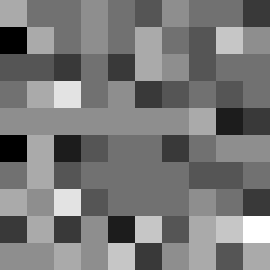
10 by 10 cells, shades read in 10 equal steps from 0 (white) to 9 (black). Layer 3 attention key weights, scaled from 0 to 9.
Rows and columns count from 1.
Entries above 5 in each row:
2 2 5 3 2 4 3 2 4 2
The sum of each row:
49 46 54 47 46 56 51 45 42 40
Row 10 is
4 4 3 4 2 7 4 3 6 3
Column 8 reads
5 6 6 5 3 5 6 4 3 3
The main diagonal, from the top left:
3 3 7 5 4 5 5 4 2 3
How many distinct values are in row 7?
3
